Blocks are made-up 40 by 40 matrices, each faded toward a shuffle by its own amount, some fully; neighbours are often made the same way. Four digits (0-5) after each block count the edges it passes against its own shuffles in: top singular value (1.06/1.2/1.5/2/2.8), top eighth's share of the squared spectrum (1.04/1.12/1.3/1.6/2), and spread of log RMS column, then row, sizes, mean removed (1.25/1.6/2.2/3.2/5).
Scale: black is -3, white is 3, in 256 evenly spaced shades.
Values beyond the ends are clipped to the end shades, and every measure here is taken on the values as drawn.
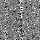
1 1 2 0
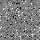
1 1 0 0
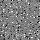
1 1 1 0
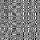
4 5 3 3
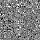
3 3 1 1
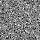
1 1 0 0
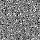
0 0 0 0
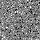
0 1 0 0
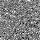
0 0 0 0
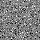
0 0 0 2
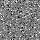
0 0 0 0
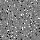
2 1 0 0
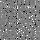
3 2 1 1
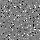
0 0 0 0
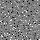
1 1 0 0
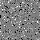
2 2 1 0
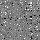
2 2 1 0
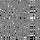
4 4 2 2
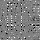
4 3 1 2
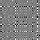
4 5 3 3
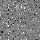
3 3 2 0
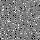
3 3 1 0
